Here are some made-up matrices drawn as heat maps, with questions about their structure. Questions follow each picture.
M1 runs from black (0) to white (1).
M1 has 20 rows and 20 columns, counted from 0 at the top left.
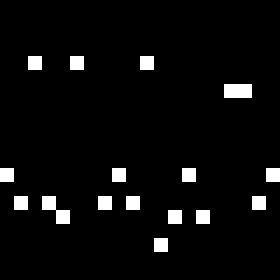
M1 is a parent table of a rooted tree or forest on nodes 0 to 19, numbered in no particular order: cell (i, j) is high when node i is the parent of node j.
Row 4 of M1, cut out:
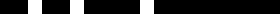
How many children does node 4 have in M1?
3
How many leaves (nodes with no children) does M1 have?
14
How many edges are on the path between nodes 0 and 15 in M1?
2
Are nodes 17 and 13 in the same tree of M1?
no
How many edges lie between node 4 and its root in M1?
1
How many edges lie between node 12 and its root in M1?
1
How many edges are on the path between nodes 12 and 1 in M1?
3
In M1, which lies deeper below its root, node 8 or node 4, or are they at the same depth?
node 8
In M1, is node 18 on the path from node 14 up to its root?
no
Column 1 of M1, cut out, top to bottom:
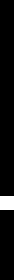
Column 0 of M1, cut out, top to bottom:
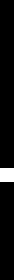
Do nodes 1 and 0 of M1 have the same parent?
no
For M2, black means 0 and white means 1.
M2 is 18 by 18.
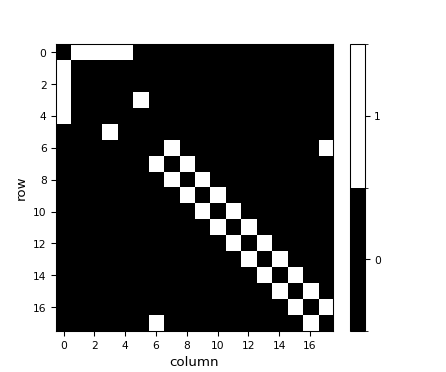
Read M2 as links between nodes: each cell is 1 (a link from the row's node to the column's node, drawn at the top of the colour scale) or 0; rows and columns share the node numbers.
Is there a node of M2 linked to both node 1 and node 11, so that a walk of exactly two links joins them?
no
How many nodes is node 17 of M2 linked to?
2
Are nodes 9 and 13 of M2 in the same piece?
yes
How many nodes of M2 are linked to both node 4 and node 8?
0
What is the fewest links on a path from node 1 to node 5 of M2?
3
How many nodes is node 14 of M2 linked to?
2
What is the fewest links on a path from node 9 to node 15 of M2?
6
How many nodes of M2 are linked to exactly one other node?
4
